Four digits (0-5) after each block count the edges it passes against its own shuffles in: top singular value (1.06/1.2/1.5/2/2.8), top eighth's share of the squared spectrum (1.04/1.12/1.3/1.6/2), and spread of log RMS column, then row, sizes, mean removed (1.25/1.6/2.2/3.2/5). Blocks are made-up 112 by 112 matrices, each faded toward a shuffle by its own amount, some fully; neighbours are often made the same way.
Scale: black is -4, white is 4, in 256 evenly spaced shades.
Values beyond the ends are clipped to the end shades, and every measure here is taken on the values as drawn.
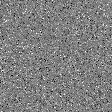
0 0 0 0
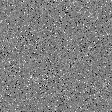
0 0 0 0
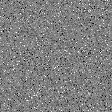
3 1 0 0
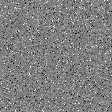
3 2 0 0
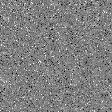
3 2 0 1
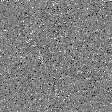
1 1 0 0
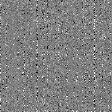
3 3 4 2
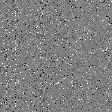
2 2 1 0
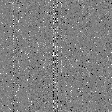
3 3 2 0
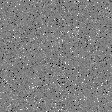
1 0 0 0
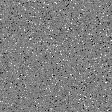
0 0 0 0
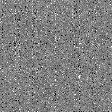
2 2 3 2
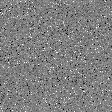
0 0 0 0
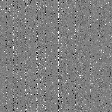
3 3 3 0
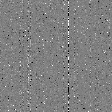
4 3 2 0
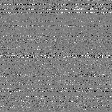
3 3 0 4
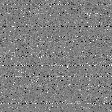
2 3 0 3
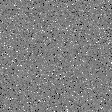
0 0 0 0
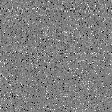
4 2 1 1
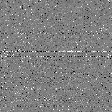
4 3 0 2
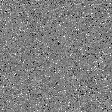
3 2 0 0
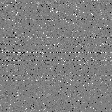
4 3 0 2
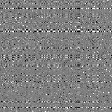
5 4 2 3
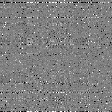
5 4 1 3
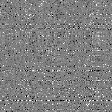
4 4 2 3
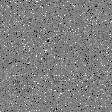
2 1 0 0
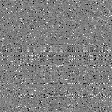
4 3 2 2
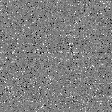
3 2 0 1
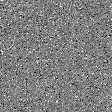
2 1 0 0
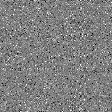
3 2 1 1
